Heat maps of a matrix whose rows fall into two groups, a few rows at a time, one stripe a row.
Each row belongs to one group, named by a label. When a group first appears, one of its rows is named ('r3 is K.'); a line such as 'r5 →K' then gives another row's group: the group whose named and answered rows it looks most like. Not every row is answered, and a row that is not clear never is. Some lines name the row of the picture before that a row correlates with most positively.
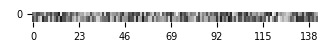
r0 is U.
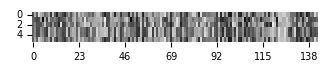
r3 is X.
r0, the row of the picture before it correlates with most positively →1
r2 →U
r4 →X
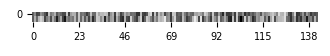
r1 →X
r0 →X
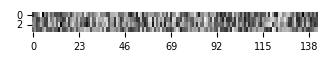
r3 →U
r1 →X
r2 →X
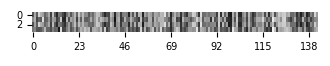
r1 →X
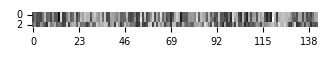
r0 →U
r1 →U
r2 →X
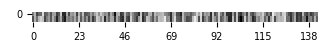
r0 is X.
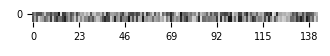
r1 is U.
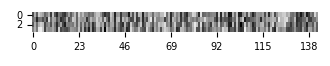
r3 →X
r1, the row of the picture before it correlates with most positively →1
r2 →X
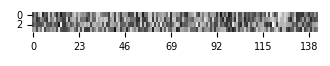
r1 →X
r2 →U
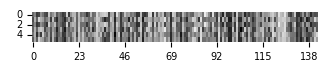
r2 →X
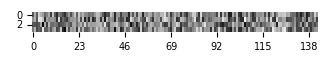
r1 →X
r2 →U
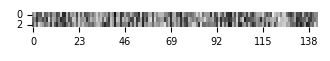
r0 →X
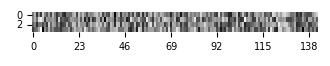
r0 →U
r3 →U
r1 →X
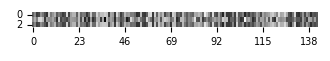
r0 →X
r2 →X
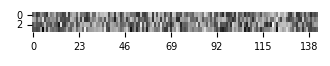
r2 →U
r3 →U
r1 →X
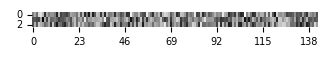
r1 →U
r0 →X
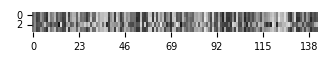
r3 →X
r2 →U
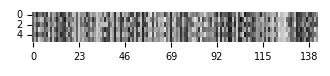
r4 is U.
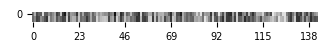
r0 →X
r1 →X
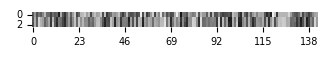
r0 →U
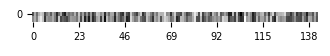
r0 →X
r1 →X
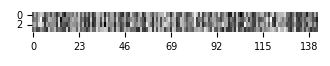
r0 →X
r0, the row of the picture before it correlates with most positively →0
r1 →X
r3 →X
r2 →X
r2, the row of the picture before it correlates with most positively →1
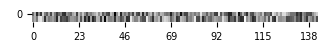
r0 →U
